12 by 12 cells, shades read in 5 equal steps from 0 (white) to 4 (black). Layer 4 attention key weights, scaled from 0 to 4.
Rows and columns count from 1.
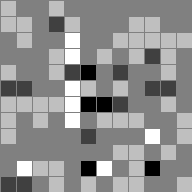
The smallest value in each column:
1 0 1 1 0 1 0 1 1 0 1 1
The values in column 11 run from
1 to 3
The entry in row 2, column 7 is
2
